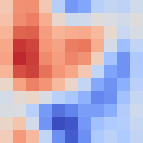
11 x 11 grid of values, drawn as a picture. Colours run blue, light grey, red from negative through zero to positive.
Mirror symmetry: none. Ninth with the highest average: middle left. Calmest part: bottom right. Ninth with the lowest average: bottom middle. Lone odd cells: none.
